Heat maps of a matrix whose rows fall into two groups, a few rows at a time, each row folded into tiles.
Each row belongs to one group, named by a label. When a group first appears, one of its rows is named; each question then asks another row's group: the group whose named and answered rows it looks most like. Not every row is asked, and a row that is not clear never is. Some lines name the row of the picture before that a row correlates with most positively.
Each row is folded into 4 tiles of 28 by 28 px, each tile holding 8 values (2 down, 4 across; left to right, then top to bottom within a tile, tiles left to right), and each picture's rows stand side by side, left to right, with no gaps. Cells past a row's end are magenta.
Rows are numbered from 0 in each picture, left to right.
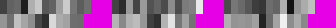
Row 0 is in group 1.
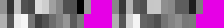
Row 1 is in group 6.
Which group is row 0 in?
6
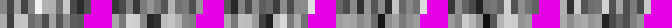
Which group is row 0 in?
6
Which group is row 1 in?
1
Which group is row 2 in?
1
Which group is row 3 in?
1
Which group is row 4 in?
1
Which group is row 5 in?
6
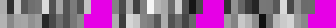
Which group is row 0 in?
6
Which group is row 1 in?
6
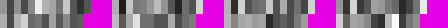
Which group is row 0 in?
6
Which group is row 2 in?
6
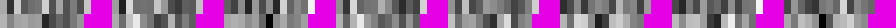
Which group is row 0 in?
6
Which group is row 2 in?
1
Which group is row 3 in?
6
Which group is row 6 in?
1
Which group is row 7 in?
1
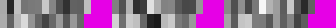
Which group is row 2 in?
6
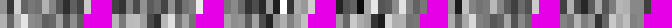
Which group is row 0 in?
6
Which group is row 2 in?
1
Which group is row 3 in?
1
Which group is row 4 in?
6
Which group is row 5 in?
1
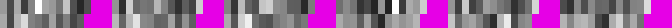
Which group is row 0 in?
6
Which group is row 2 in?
6
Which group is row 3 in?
1
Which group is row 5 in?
1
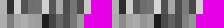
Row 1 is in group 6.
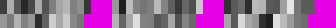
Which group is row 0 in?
1
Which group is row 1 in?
6
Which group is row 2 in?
1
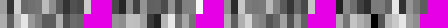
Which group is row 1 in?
1
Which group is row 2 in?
6
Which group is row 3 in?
1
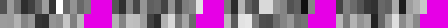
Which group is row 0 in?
1
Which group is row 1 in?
1
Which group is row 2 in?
6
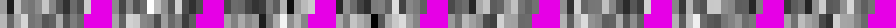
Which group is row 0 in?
6
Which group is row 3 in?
1
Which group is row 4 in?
1
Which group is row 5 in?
6
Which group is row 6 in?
6
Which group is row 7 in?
1
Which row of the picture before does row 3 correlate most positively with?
0
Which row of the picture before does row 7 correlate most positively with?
1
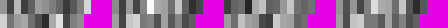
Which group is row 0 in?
6
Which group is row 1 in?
6
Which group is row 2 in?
1
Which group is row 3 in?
6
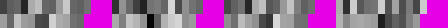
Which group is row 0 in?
1
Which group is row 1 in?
1
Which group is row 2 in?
1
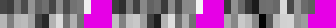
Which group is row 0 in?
1
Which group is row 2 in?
1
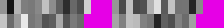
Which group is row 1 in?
6
